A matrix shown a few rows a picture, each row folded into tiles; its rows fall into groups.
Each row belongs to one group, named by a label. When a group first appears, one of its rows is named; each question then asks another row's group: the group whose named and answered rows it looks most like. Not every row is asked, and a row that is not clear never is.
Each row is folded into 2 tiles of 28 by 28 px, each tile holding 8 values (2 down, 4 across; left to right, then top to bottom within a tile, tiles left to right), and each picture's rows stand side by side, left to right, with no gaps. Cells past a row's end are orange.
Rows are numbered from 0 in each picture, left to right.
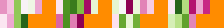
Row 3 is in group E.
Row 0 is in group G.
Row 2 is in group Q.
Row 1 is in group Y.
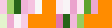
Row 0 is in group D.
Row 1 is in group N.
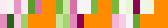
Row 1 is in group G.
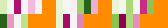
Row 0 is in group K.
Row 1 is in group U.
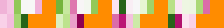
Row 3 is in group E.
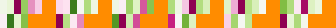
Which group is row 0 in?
Q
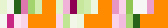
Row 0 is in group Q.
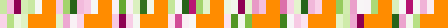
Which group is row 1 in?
D
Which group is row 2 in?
U
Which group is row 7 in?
K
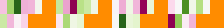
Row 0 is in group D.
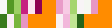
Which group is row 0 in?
E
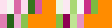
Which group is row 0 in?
N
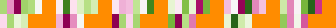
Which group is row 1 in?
U
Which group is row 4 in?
Q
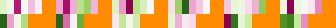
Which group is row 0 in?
K
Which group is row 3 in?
D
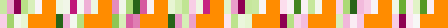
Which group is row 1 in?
K
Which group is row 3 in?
E
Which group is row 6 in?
D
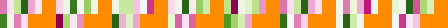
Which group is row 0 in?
Y
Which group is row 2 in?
E
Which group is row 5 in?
Y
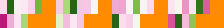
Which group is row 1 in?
D
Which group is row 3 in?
N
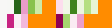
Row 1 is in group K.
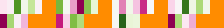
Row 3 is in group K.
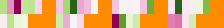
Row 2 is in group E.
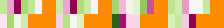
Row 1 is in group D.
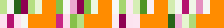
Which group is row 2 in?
U
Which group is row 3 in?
K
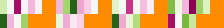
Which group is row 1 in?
D
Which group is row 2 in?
K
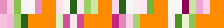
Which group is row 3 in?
Q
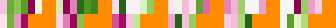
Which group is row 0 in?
Y
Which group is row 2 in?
U
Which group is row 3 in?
N
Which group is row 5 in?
Q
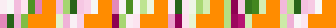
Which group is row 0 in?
N
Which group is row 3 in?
U
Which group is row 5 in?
D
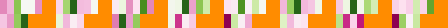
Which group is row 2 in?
N
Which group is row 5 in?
D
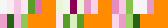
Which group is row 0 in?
N
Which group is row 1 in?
Q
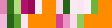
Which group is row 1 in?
U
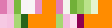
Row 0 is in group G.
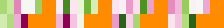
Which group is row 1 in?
U
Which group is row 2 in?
N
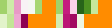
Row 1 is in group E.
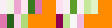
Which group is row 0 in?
N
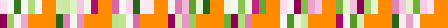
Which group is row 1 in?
E
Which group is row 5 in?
Q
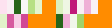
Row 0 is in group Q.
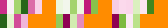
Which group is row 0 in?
Y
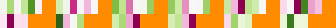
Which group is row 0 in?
U
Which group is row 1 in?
K
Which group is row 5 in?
Q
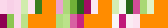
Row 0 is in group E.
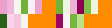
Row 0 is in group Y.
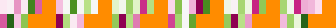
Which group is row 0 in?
N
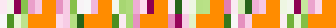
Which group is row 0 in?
Q
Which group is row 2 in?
E
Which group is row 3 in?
U
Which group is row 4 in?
Y
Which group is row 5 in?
Q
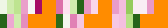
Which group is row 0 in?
E
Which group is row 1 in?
Y
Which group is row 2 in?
G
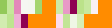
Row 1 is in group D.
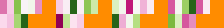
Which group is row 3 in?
Y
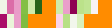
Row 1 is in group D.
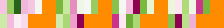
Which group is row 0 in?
D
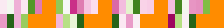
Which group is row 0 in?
N
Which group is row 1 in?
Q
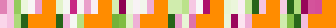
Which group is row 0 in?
G
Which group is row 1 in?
K
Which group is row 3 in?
E
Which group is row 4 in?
U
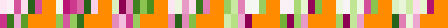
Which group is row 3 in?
N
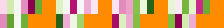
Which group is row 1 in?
K
